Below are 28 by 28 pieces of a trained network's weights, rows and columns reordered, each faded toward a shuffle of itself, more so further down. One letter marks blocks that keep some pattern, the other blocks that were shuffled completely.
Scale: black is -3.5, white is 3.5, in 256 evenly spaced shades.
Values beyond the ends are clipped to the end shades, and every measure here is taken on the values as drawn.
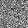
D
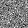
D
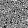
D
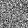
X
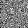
X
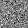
D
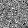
D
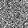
X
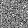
D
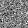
X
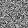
D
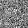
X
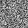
D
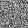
X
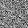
X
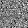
X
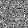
X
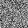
D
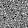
D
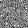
D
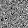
D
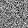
D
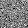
D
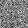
D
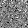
X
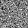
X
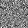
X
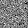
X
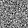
D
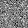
D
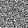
D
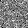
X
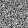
D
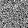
D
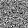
X
